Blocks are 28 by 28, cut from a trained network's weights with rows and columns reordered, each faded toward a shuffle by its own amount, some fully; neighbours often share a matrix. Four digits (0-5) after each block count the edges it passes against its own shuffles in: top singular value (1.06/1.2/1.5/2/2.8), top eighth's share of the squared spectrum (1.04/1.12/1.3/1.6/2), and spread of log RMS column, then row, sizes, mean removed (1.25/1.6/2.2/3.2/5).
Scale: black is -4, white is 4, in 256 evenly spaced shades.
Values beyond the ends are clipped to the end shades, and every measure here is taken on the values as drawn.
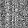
3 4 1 2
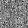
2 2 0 1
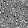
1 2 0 0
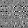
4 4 1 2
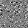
3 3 0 1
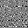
3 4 0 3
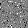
0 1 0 0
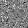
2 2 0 0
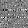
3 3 0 2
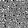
2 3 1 1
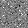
0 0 0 0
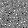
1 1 0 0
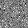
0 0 0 0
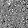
1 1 0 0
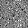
1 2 1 0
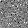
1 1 0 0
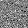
0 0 0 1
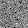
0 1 0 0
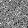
0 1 0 0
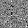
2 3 1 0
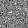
0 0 0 0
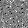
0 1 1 0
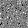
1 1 0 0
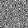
2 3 2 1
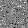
0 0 0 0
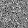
1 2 0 0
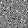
0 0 0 0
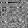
3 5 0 2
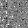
2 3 1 0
